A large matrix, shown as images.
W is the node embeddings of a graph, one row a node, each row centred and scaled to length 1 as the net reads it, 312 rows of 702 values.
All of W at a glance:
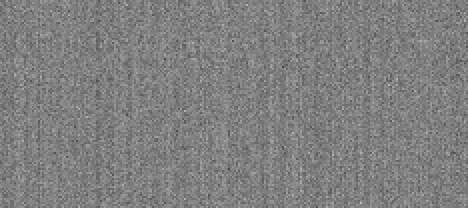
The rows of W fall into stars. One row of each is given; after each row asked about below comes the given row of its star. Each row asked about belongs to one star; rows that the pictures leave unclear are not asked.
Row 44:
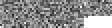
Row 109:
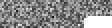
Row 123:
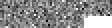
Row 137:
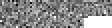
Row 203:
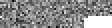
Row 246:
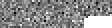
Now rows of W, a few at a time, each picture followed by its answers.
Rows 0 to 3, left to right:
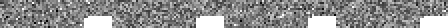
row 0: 109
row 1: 44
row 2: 246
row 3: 44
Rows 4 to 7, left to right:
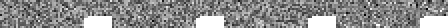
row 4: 109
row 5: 203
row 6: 203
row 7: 109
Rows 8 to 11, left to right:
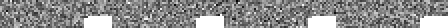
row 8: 137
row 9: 44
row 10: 203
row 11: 246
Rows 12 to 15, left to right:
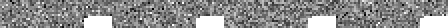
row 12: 246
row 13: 246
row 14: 44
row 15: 109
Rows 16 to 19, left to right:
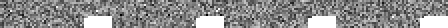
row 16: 109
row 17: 109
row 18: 203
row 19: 44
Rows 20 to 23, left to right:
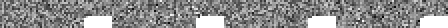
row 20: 44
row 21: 246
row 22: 137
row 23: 203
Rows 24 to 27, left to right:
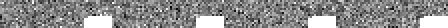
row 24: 109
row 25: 123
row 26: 246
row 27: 203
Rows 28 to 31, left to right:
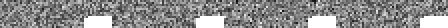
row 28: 203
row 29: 137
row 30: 203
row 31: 44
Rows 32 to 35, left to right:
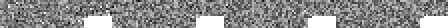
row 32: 44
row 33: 123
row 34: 137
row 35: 109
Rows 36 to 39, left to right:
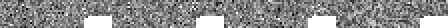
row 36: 246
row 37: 44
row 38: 137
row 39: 137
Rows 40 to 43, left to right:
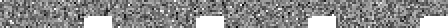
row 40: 123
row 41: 123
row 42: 123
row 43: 137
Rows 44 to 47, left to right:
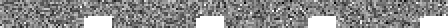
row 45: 203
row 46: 123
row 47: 44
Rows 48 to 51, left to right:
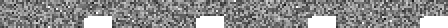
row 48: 109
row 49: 109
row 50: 137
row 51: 109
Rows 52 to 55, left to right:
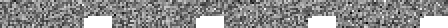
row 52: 203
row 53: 109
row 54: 203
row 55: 246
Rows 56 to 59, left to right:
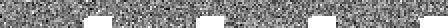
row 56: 109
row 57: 203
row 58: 123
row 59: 137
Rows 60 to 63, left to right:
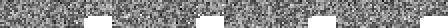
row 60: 137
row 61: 137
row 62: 203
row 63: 246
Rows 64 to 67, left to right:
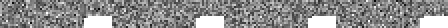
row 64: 246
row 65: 137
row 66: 137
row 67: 137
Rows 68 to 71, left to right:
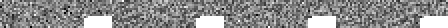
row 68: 123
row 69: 137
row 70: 137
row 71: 109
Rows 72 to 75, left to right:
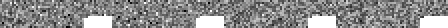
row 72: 137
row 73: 109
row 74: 44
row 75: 137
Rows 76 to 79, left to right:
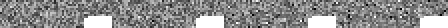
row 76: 246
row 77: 203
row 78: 109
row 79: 123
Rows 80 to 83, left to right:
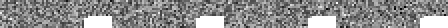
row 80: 44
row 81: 137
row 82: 203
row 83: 123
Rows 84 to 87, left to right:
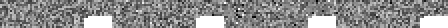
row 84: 203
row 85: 123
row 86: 123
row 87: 203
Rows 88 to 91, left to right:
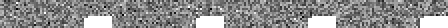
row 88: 44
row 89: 246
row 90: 44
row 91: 44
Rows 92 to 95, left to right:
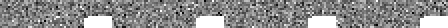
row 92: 246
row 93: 123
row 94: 246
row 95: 44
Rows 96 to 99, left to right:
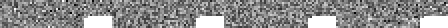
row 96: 123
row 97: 123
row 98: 246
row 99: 44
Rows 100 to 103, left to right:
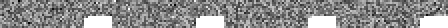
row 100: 246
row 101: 44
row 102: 123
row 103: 44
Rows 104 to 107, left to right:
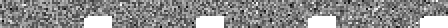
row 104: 123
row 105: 109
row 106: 109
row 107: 203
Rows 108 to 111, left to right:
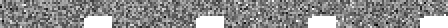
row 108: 123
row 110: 246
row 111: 44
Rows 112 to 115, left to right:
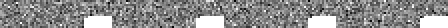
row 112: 44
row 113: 203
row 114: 246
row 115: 246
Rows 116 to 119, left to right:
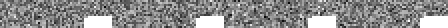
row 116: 203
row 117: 137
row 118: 203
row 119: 246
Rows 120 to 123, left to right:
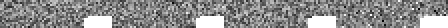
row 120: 109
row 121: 109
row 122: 137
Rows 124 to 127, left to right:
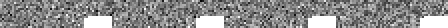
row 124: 246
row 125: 203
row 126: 203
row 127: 203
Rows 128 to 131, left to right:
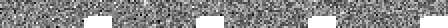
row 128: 203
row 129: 109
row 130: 109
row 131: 123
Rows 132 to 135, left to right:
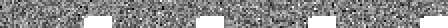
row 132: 123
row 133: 246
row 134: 44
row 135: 137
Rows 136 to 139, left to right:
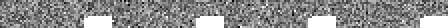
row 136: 109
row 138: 137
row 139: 44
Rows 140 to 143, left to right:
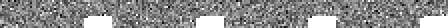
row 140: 137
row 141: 44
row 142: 203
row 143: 109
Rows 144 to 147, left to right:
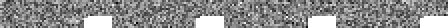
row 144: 44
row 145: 137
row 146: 44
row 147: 109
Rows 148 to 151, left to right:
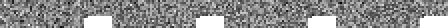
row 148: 203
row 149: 246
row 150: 137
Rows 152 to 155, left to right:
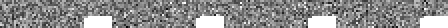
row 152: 123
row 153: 137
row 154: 44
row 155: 203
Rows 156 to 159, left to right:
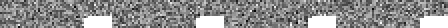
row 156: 109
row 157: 246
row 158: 203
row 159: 44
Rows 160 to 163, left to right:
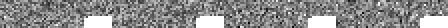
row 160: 44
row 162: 137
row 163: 137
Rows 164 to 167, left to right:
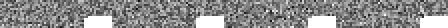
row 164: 203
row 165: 123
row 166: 123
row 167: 246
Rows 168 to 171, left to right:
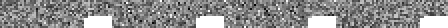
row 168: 44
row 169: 246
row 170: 123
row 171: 246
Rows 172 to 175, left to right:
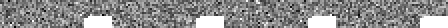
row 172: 137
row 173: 44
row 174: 109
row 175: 123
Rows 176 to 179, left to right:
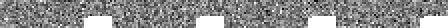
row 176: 44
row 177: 123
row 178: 123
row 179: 203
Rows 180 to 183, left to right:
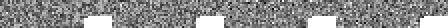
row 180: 137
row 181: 203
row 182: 109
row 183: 203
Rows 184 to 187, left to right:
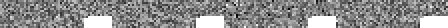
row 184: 109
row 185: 44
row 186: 123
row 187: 44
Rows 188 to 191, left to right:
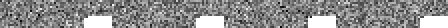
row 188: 203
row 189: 137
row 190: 203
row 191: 109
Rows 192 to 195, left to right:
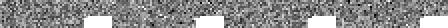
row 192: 123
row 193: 44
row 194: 137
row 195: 203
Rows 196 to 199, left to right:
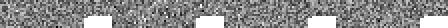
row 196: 203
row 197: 137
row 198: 137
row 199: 246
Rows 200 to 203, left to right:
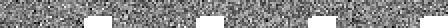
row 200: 109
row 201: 203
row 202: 137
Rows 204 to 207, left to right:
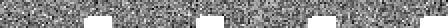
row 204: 109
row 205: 246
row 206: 137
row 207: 44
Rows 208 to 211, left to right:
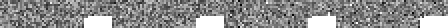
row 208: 44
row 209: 203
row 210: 137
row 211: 44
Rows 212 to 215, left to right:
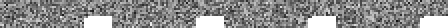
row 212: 44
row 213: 123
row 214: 137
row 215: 246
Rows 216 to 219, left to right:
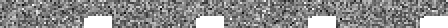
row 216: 203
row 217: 109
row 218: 44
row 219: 109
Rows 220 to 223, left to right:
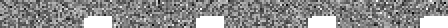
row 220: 109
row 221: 44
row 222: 44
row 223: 44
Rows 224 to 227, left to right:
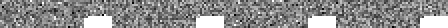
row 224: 137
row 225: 123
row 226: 246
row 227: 203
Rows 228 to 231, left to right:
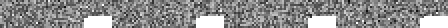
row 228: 246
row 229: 246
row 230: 246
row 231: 203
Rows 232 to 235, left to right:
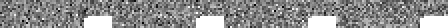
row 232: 203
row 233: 246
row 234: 123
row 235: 44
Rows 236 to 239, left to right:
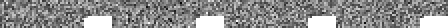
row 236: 203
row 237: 203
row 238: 246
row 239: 203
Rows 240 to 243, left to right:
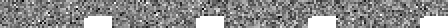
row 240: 246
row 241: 109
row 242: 123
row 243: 109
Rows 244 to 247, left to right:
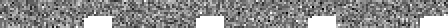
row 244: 203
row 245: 246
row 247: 44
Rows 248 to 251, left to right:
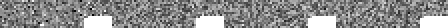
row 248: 109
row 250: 109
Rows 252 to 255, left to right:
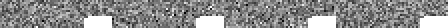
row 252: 246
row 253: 137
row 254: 203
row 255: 109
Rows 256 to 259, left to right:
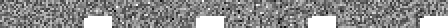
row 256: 109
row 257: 123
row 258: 203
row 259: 203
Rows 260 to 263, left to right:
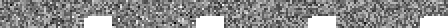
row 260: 44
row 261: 44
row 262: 137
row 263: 246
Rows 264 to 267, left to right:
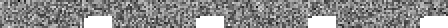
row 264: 44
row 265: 246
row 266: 109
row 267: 246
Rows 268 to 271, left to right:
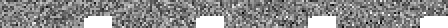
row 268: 203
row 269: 109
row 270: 44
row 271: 246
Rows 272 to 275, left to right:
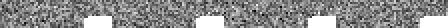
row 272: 137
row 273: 109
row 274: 203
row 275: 109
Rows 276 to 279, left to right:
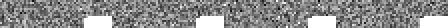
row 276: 123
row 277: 44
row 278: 137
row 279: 137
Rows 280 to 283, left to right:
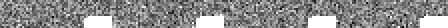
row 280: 109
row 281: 44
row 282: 203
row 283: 137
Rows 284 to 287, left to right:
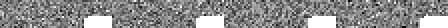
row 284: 44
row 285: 109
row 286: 137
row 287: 137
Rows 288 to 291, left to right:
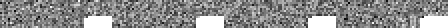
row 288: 203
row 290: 246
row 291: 203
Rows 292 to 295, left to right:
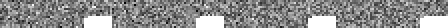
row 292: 203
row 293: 203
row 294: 246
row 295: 109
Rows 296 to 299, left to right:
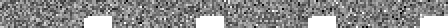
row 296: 44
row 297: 203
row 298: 123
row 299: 123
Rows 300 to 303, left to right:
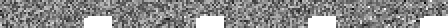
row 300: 123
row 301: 44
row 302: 203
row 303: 44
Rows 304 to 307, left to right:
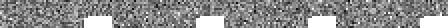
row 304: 44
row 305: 246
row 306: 203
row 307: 137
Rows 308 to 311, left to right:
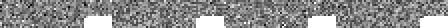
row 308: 123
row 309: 137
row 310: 44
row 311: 137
